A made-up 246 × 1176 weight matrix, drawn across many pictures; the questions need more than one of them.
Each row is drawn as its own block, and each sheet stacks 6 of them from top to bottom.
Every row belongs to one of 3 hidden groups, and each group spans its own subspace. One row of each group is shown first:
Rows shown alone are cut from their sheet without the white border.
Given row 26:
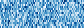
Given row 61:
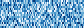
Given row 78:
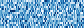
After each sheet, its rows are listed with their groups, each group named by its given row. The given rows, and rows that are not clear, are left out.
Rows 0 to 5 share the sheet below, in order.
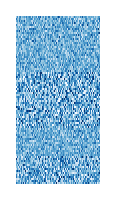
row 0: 78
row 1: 26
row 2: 26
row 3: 78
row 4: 78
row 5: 78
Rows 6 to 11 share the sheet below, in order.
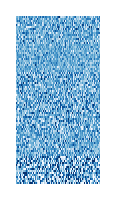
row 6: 78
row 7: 61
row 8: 26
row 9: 78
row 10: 78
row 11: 78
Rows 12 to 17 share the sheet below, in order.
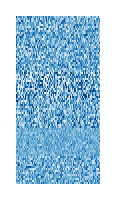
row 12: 26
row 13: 26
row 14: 26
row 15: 61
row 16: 61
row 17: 78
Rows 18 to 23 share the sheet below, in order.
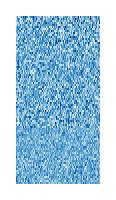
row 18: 61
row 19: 78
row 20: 61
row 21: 78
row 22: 26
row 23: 26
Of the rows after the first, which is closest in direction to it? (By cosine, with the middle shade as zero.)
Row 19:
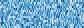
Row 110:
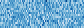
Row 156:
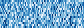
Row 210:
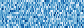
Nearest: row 210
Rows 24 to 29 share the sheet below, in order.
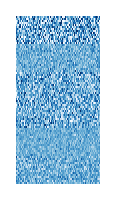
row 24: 26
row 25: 26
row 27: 26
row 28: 78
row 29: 26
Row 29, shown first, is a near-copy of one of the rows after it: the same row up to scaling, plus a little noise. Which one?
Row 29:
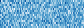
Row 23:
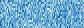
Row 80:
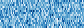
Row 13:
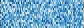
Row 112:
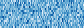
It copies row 13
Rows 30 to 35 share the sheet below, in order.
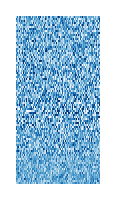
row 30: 78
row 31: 61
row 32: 61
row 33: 78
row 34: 78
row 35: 26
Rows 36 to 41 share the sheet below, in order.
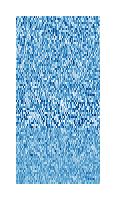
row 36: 26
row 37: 61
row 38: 61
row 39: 78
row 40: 78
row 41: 61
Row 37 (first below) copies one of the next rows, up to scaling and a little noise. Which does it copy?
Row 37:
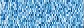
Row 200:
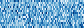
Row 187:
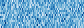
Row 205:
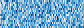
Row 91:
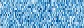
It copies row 205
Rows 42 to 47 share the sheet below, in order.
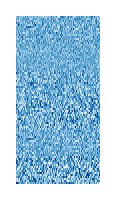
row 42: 78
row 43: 26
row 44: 61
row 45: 26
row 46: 78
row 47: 61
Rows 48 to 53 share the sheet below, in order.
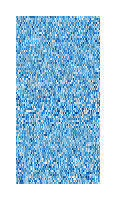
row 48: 61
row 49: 61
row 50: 26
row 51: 78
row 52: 61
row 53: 61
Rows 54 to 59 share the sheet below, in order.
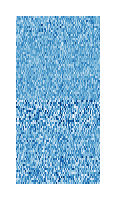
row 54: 26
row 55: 78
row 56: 61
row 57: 78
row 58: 26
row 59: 78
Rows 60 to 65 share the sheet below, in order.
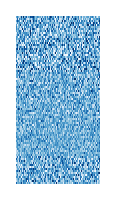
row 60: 61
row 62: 78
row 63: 78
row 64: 26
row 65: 78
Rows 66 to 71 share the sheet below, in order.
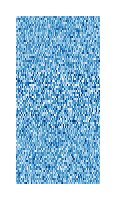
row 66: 26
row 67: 78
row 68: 78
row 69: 61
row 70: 26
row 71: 26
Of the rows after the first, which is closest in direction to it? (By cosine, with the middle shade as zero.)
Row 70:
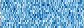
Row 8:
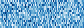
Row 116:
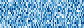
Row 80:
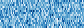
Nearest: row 8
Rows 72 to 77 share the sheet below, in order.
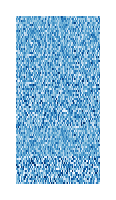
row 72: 78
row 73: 78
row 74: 78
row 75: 26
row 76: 78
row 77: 26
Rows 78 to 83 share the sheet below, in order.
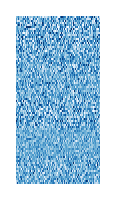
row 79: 61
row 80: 26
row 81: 26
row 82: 78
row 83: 61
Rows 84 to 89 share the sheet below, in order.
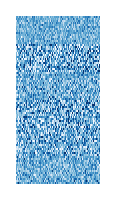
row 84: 26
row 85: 61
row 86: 61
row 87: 78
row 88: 26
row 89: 61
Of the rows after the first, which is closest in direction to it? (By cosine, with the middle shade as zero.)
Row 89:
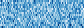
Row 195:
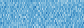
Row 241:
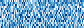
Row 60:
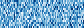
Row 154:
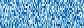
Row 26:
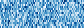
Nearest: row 60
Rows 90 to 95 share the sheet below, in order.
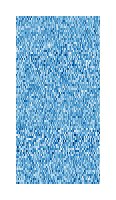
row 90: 26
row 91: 61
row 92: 78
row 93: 26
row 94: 78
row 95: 61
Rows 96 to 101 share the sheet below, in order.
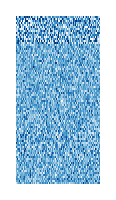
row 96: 26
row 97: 61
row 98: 78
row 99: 78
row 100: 26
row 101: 61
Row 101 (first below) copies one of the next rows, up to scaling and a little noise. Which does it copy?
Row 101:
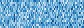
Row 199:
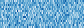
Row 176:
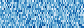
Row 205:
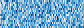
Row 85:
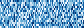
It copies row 85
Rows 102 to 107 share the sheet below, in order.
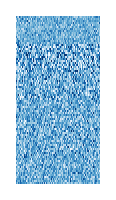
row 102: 26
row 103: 26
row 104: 61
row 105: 26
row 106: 26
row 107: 26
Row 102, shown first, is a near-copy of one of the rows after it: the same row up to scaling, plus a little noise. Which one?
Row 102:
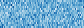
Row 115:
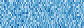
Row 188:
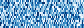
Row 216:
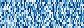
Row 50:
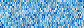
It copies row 50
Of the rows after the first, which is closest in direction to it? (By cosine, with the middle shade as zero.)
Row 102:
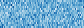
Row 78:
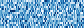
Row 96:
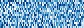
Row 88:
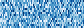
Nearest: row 96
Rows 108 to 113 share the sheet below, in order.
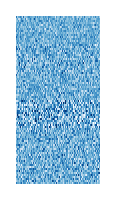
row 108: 26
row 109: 26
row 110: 78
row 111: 61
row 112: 26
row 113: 78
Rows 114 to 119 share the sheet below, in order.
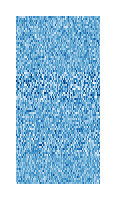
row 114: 61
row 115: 26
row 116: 26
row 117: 78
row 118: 61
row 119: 61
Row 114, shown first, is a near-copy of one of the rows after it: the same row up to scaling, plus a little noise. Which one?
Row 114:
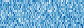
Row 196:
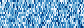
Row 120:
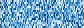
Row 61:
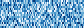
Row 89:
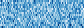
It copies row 61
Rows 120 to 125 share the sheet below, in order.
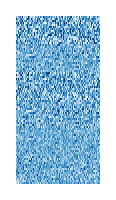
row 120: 61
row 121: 78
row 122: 61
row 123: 78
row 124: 78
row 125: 26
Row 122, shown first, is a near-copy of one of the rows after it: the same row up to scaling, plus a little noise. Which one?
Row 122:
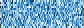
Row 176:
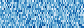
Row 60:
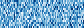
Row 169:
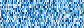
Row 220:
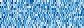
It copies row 220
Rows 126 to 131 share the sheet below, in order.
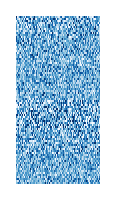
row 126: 26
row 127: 61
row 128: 26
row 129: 61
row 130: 78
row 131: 61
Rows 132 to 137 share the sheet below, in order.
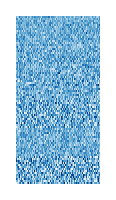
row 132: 61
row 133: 61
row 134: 78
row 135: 26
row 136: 26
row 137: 26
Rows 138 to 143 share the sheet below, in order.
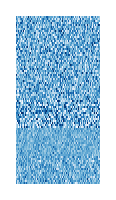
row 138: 61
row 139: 26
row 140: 78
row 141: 26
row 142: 61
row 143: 26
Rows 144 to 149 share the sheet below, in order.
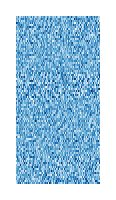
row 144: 78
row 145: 78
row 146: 78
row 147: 61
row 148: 78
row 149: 61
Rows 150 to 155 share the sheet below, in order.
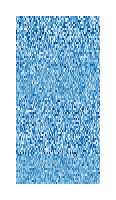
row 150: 26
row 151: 26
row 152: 61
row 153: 78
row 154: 26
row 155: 78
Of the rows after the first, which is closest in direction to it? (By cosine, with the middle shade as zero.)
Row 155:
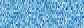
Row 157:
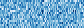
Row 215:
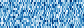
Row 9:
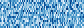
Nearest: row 9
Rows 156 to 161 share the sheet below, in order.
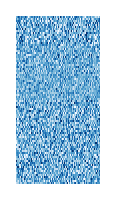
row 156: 61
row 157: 78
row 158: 78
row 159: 78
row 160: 26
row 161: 26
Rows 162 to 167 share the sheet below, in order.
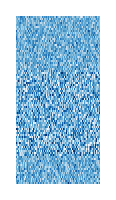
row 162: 26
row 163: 26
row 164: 78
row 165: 61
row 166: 61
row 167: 26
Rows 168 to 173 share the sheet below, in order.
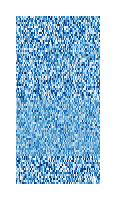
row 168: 61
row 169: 61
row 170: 61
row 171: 61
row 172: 78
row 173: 26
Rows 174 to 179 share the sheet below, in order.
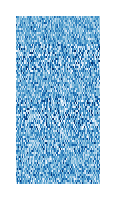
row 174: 61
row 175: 78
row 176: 61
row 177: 78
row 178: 78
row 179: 61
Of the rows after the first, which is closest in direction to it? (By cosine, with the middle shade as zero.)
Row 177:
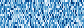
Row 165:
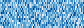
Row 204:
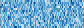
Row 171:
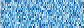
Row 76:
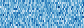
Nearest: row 204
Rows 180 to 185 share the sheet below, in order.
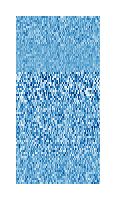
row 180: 78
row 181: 78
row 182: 61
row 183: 61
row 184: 26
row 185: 61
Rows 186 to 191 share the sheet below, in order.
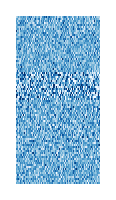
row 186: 26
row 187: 61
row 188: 26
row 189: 61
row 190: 78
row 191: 78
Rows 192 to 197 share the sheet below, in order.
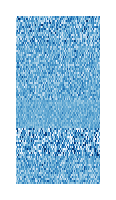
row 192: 26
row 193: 78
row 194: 61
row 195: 61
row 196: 61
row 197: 26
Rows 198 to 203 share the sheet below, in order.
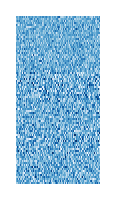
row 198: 78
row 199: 61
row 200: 61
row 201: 78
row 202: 78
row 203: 61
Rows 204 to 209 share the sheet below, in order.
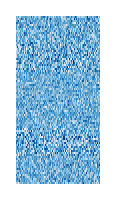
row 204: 78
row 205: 61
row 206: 78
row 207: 61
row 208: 26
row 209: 61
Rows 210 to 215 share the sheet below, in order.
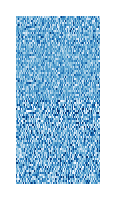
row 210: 78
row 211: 78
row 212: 78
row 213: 78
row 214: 26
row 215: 78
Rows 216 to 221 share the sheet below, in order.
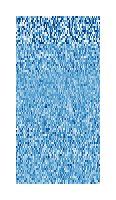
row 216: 26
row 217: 26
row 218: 26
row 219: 61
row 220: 61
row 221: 61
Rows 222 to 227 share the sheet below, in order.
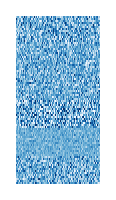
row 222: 26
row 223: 61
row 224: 78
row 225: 26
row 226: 78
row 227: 61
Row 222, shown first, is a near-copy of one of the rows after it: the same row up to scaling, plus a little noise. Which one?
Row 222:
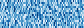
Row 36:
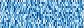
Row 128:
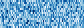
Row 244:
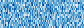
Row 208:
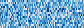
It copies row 36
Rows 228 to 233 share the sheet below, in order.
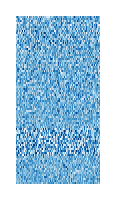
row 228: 61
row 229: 26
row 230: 78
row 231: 78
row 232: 26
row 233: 26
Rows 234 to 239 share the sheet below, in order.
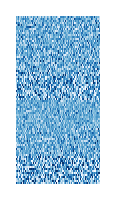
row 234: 78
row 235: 61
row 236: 61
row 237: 78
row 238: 26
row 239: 78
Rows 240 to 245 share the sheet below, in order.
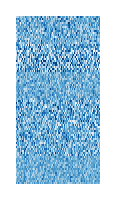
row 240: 26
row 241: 61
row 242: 78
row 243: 61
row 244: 26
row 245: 26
